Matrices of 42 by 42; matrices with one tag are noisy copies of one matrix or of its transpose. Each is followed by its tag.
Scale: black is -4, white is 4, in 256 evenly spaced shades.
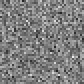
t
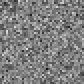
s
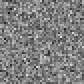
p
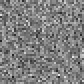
t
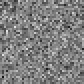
s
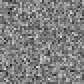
p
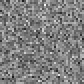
t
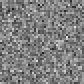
p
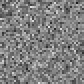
s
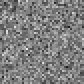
s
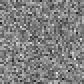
t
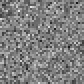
s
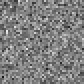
s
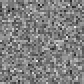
p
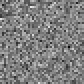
s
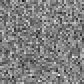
t
